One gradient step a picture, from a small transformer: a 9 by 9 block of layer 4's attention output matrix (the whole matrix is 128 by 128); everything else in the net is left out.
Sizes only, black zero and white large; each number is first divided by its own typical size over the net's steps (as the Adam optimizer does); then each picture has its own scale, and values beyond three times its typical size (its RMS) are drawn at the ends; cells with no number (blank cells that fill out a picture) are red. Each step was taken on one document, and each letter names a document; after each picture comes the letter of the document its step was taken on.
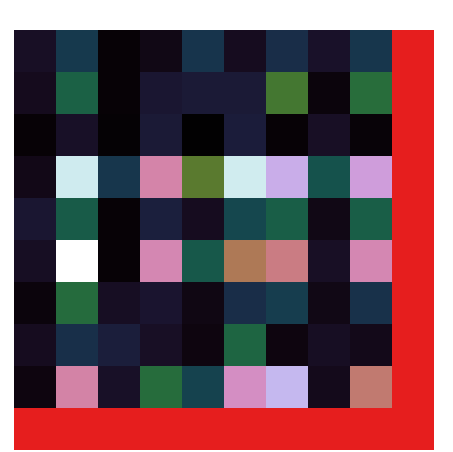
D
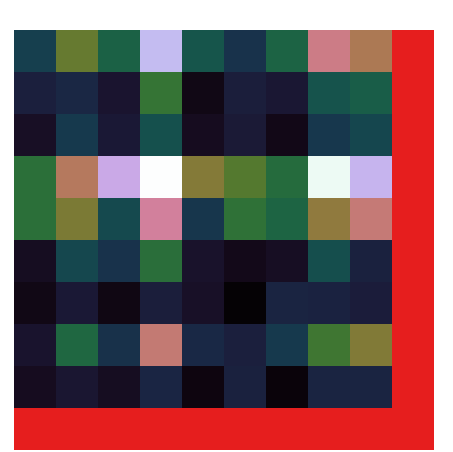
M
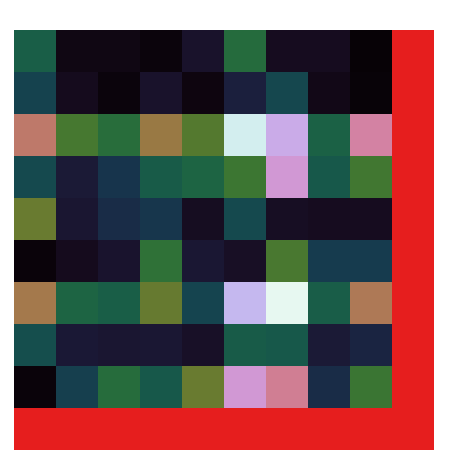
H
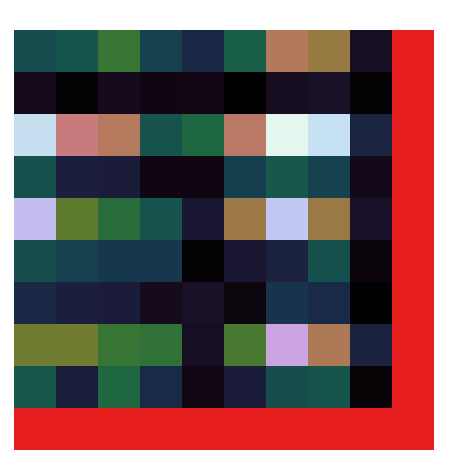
H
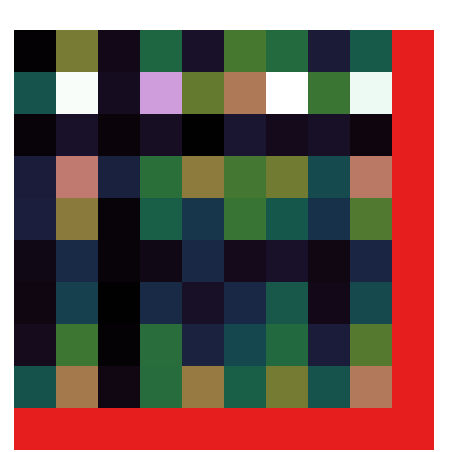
D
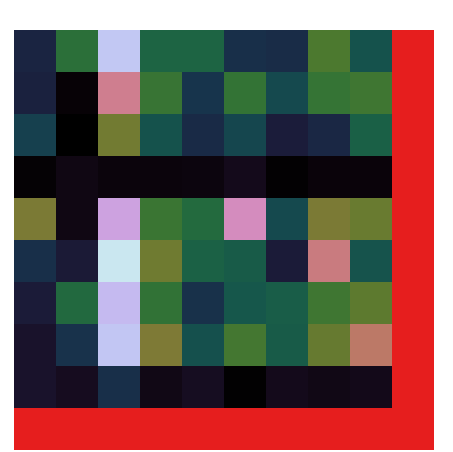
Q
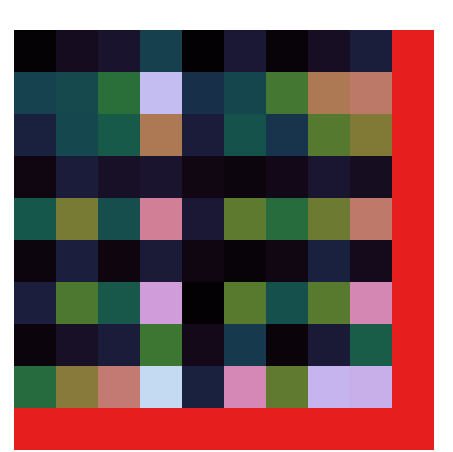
M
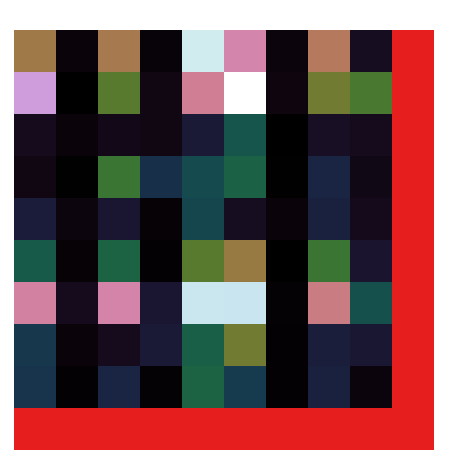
Q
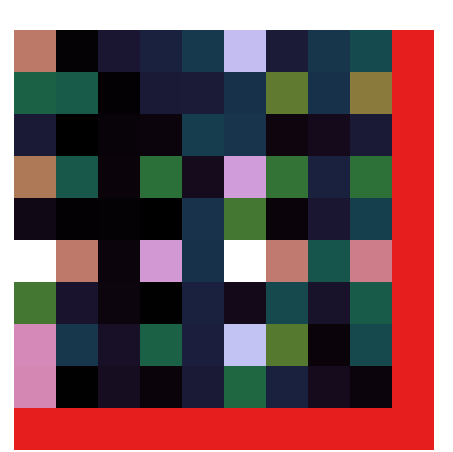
D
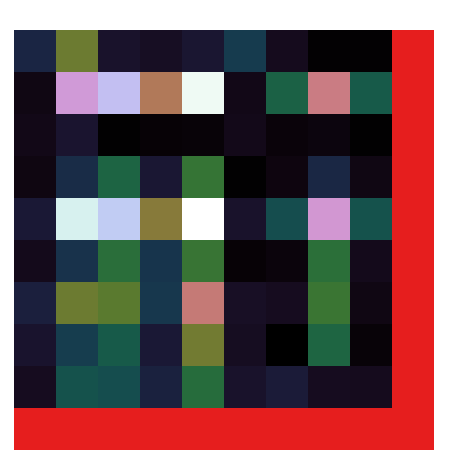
Q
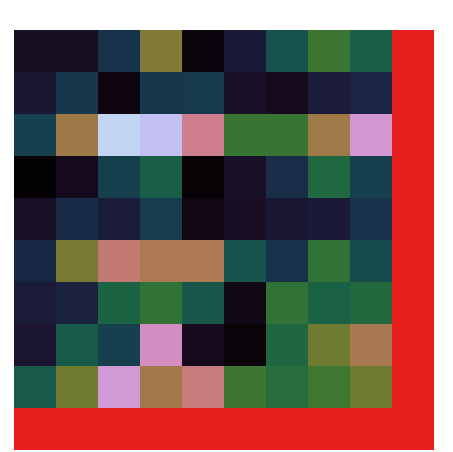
M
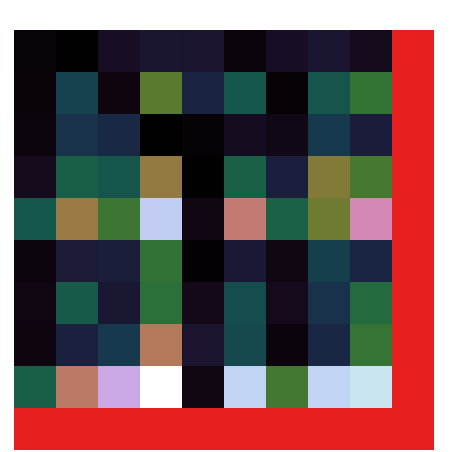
M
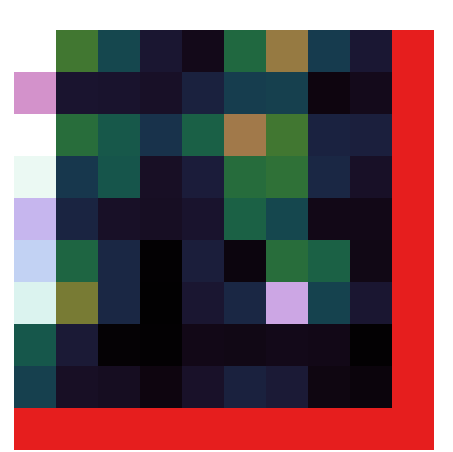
H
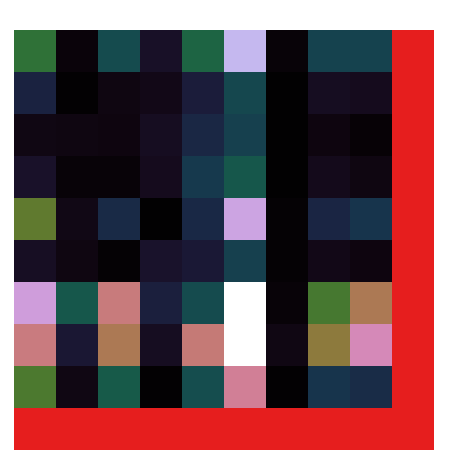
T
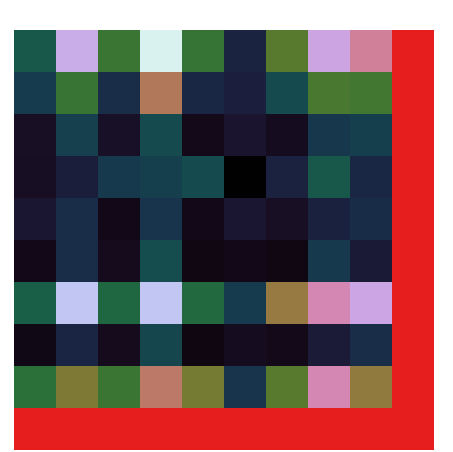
M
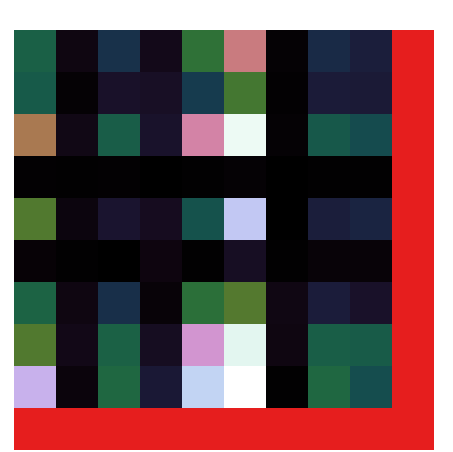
T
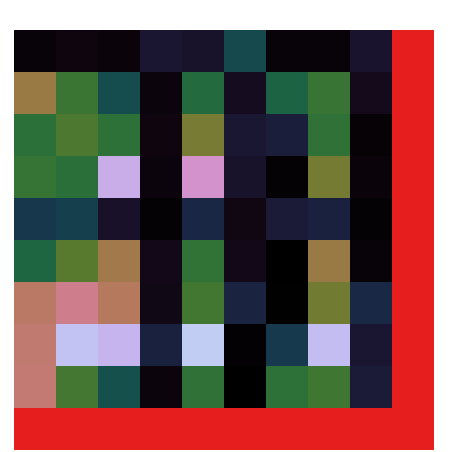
H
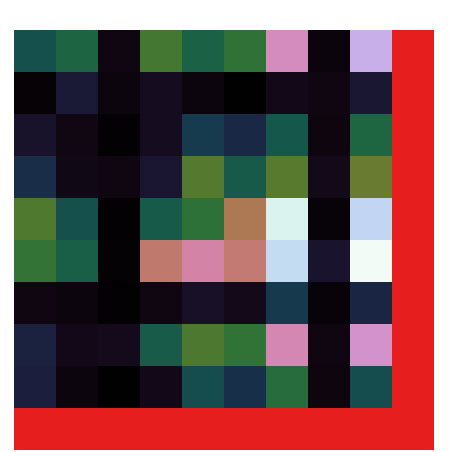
D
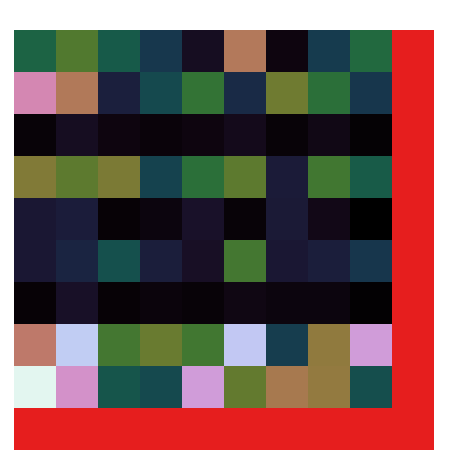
H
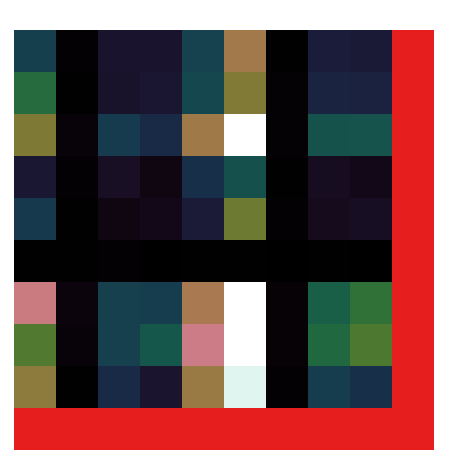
T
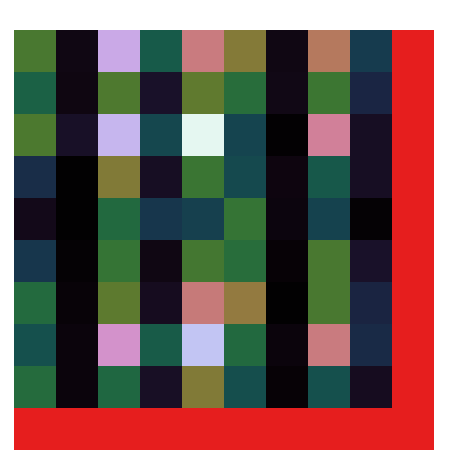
Q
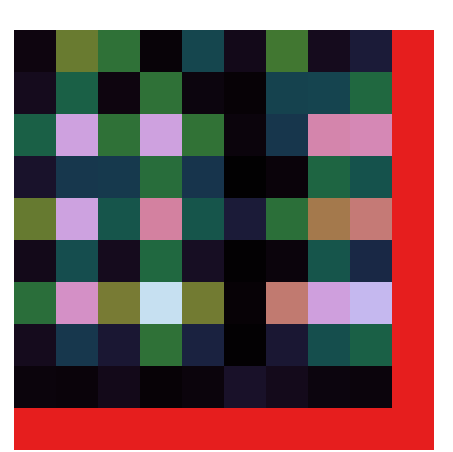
M
